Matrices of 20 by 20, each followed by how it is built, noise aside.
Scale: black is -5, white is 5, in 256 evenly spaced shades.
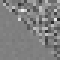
upper triangular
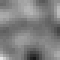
smooth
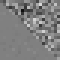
upper triangular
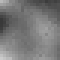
smooth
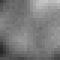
smooth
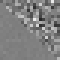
upper triangular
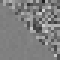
upper triangular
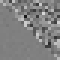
upper triangular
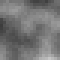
smooth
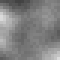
smooth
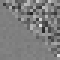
upper triangular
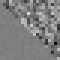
upper triangular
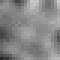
smooth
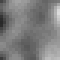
smooth
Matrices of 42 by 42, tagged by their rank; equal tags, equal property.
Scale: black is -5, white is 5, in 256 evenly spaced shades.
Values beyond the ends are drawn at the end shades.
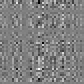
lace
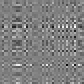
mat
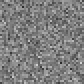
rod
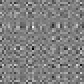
lace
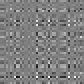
mat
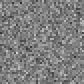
rod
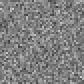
rod
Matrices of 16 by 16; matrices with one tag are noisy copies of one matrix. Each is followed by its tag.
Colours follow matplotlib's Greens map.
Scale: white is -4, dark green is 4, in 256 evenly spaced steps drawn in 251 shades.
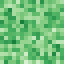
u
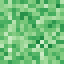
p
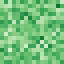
p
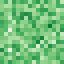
p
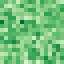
u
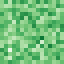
p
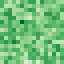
u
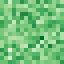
p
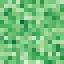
u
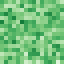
u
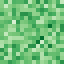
p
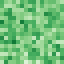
u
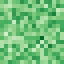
p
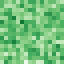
u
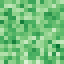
u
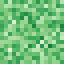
p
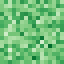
p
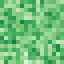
u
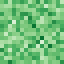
p
